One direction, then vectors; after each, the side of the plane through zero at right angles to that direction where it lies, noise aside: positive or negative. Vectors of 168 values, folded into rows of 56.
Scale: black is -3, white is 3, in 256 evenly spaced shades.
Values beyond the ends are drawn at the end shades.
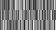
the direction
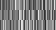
positive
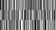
positive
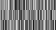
negative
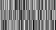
negative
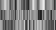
negative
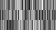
positive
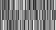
positive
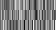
positive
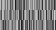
negative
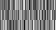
positive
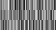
negative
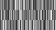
positive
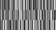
positive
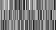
negative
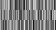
negative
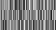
negative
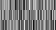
negative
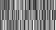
positive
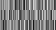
negative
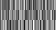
positive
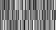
positive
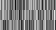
negative
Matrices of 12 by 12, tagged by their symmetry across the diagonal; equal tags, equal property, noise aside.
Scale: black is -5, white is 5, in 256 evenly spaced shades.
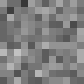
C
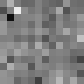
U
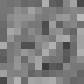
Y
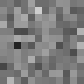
C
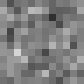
U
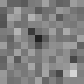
Y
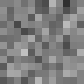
C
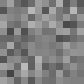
U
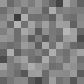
Y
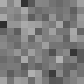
Y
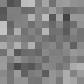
Y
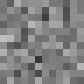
C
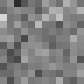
U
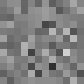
U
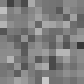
U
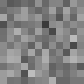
C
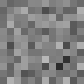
Y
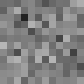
C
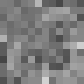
Y
